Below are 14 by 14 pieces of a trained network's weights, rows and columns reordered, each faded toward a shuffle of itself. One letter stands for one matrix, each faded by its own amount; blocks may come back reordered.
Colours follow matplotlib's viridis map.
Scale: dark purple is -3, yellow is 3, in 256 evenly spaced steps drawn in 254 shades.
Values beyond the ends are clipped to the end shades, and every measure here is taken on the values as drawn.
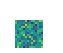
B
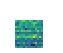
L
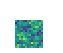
B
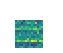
L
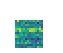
L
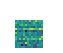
L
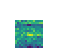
L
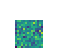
B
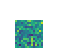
B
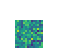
B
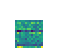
L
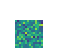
B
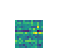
L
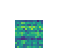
L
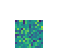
B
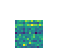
L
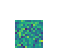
B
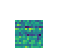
L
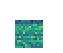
L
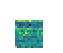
L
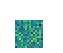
B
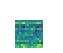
L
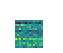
L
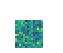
B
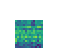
L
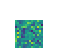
B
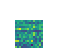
L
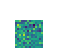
B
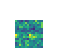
L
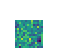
B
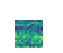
L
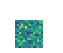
B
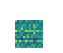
L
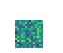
B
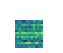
L
